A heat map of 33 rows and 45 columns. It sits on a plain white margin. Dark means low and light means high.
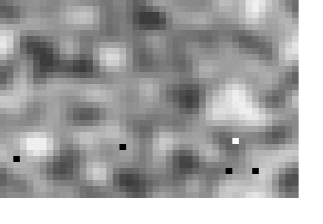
There are no regular stripes. Five lone cells stand out: one far higher and four far lower than their neighbours. No row or column stands out. The middle right is the ninth with the highest average. The texture is blotchy.
